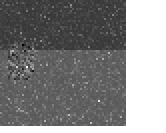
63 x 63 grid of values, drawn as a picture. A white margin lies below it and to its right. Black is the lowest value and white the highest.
A horizontal seam about 40% of the way down splits the table, and the bottom part is higher. In the middle left lies a patch that is rougher than the rest. No regular stripes run through it. Values change most from cell to cell in the middle left.
